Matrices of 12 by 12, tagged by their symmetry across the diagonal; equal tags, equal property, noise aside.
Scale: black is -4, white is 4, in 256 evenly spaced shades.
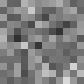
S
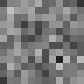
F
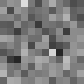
S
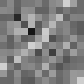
F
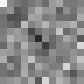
F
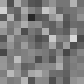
S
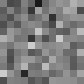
S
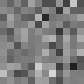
S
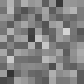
S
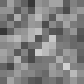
F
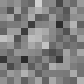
F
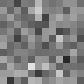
S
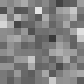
S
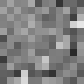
F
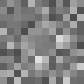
F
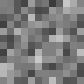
F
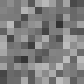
F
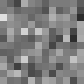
S
